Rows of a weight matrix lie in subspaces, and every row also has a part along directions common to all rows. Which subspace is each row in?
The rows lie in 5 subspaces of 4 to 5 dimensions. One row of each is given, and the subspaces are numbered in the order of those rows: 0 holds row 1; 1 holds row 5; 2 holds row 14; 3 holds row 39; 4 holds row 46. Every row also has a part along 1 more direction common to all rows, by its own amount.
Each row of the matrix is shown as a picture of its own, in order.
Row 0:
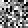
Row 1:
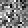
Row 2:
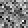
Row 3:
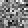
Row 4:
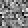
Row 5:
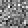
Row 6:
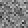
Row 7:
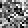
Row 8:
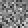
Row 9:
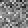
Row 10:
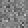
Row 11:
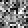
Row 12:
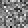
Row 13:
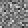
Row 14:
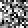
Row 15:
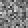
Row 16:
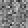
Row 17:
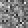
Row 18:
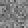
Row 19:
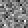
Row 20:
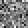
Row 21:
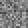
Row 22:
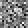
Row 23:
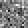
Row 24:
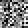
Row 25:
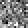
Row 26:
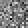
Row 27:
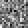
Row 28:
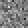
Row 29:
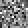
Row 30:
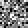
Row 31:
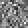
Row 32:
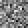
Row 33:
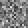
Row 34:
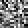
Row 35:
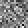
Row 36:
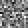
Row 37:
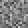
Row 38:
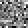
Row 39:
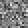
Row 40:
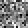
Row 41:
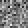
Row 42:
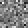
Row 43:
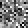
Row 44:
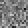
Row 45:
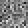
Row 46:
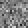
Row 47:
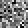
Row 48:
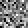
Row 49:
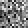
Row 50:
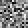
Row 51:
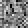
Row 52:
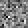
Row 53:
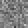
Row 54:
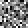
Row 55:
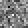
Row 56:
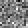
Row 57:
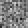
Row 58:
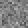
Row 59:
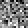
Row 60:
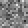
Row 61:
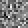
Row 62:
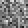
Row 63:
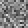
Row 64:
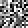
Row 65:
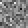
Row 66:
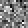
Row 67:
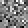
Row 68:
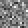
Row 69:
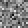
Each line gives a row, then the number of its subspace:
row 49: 0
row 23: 1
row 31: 4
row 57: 2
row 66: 0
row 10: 0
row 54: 2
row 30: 2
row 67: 4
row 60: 1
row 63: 2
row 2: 0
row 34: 1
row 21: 3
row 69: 2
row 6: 0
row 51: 0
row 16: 1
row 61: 0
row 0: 2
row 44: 4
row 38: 4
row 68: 3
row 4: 3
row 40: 1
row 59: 4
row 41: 1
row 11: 1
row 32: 0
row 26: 3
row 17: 2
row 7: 1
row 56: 1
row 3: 4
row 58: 4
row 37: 2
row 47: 3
